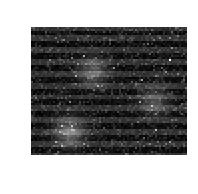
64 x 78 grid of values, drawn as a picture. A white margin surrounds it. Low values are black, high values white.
Slope: none. Stripes: horizontal, repeating 11 times. Bumps: three. Average level on the scale: 20%.
